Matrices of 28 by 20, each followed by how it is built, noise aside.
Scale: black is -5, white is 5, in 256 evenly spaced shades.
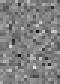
noise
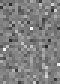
noise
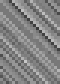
Toeplitz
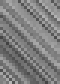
Toeplitz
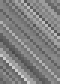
Toeplitz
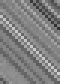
Toeplitz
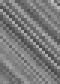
Toeplitz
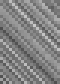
Toeplitz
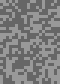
noise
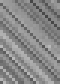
Toeplitz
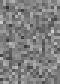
noise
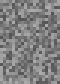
noise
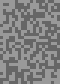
noise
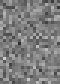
noise
